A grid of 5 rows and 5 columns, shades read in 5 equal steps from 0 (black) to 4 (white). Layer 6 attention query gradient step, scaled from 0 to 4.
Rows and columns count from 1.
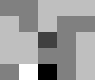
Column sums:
13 14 9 11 14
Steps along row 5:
up down up up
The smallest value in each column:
2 2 0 2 2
